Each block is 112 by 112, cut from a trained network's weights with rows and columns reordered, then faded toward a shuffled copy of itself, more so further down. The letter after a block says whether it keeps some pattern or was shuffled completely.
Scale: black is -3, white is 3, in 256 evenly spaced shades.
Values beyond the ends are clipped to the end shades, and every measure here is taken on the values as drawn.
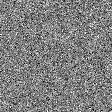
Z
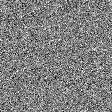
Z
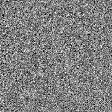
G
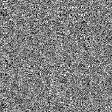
G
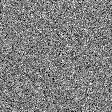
Z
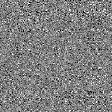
G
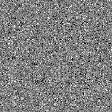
G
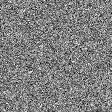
Z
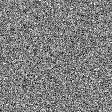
Z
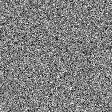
Z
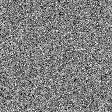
Z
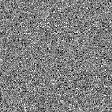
G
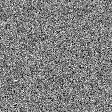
Z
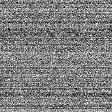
G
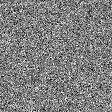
Z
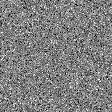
Z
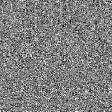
G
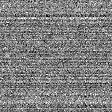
G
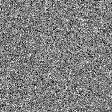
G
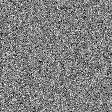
Z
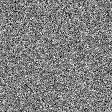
Z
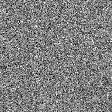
G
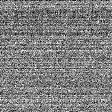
G
